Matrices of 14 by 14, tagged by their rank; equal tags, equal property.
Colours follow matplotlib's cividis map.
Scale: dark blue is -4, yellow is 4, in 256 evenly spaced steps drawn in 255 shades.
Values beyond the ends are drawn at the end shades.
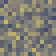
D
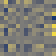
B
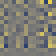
B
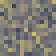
D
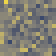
D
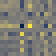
B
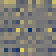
B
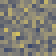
D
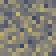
D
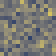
D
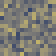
D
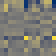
B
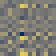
B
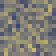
D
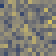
D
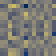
B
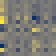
B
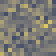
D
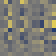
B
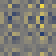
B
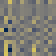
B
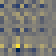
B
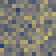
D
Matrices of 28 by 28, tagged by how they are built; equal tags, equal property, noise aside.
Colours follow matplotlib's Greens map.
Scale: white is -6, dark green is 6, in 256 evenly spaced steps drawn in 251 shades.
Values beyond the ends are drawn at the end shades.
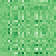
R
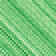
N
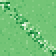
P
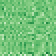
R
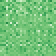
R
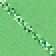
P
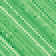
N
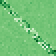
P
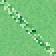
P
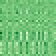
R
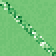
P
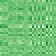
R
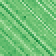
N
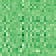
R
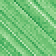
N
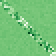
P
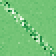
P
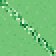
P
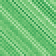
N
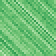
N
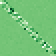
P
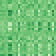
R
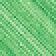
N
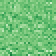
R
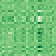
R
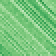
N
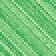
N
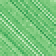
N
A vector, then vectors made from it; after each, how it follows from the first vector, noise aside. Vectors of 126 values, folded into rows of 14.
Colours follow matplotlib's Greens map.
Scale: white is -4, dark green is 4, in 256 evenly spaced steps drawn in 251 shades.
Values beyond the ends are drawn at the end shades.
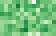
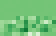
partly zeroed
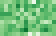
copied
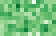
copied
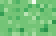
partly zeroed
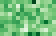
negated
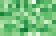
copied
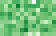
copied
